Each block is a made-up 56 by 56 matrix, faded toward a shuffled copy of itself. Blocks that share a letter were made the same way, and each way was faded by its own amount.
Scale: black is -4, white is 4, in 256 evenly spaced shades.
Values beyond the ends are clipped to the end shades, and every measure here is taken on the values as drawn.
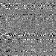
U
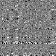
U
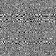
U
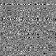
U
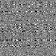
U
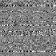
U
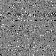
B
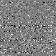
B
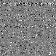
B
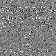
B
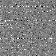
B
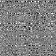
U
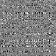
U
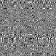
U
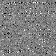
B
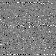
B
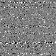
B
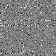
B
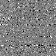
B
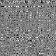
U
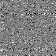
B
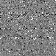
B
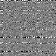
U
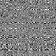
U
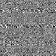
U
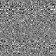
U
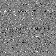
B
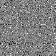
B
